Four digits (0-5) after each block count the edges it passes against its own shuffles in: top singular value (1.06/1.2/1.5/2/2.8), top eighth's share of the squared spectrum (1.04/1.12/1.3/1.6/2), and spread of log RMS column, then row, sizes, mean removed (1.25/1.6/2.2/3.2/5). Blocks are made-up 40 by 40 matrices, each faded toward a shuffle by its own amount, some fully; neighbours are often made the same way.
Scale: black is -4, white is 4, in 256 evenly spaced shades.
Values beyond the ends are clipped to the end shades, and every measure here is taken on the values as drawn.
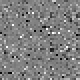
3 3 0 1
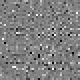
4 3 1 2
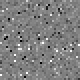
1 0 0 0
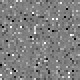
2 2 0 0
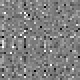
3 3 1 1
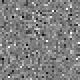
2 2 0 0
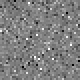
0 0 0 0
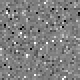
0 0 0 0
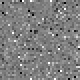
0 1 0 0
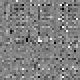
3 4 2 2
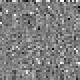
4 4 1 2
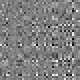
4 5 3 3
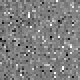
0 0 0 0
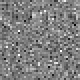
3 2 0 0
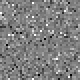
0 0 0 0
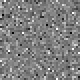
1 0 0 0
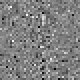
3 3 1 1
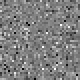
3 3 1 1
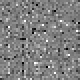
3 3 1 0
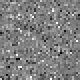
2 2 1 1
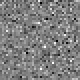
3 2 0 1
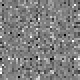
3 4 2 1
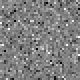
0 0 0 0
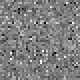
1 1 0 1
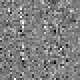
2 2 2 1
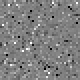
0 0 0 0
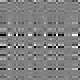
5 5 3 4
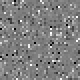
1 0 0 0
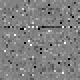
2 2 0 0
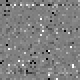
3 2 0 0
